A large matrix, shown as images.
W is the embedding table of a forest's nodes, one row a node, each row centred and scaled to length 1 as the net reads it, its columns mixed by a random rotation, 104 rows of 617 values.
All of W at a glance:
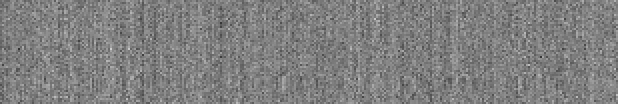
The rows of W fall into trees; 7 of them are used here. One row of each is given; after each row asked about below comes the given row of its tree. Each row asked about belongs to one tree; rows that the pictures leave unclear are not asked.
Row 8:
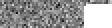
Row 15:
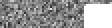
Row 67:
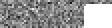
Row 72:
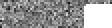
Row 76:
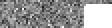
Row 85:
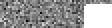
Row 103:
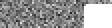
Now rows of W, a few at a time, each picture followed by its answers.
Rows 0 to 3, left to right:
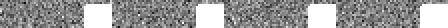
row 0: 8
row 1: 85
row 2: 76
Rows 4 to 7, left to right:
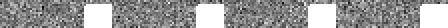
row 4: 15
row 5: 72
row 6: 8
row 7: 72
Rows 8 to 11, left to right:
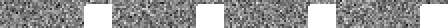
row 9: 67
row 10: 103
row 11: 76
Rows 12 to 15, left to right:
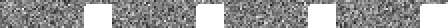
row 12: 76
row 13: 15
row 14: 8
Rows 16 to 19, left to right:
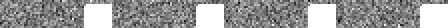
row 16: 15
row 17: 67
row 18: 76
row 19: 76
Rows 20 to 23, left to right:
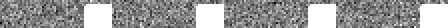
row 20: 15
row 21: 8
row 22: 67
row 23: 72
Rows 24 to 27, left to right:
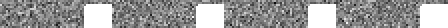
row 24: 67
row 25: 8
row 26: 67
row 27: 76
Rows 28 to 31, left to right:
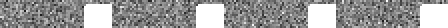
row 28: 15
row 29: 85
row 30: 8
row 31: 76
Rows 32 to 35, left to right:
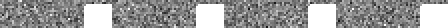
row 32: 67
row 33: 76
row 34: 67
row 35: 76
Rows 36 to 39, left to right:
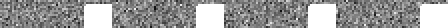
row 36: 67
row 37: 76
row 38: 15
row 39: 8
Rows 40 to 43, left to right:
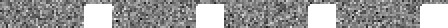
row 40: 103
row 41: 72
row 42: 15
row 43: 85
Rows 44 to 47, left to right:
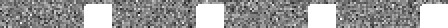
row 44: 103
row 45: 85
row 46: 72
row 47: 85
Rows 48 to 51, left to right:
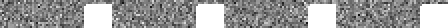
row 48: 85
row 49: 85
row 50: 8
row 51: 67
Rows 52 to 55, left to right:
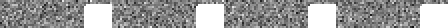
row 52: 15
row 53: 103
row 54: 85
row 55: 72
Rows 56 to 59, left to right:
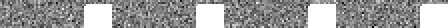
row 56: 67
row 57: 67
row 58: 103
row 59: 85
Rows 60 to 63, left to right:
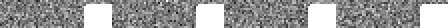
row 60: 85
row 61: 15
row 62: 85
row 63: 67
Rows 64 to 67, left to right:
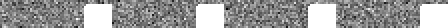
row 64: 72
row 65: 15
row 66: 85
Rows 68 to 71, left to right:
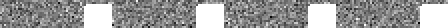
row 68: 8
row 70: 85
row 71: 8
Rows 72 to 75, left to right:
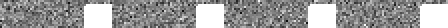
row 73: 67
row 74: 8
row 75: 8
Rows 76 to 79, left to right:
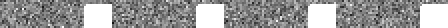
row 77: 15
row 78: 15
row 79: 15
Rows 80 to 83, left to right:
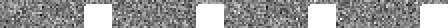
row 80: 15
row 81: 85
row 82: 15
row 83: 85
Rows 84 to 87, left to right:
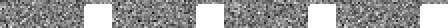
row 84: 103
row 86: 15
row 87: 103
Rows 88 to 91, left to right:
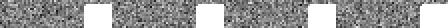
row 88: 15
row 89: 85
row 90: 72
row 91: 15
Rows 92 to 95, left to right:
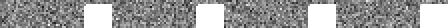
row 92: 76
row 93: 85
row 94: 72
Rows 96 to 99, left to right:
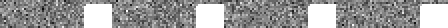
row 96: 76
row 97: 76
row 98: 72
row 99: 67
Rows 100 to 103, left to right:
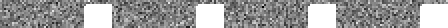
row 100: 67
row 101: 72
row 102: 85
